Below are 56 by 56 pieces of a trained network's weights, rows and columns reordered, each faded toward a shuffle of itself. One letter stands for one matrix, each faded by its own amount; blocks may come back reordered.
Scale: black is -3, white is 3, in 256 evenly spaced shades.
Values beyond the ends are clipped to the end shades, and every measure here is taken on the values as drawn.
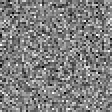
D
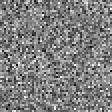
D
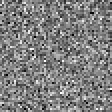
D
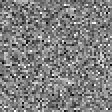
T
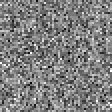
T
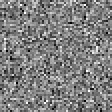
T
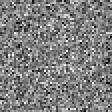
T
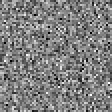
T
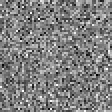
T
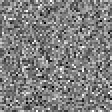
D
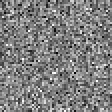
T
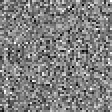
T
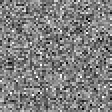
D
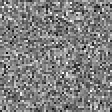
D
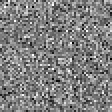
T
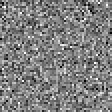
D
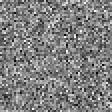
D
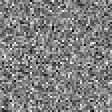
T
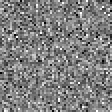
T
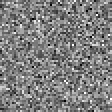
D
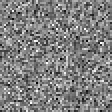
D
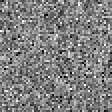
D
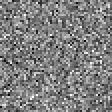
D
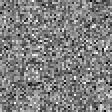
T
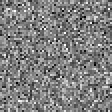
D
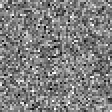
D
